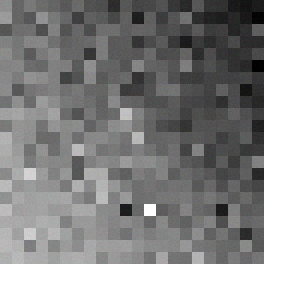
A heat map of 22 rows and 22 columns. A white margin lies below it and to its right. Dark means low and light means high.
The bottom left is the ninth with the highest average. The histogram is bell-shaped. No single row or column stands out from its neighbours. There are no regular stripes. The field climbs toward the bottom left.
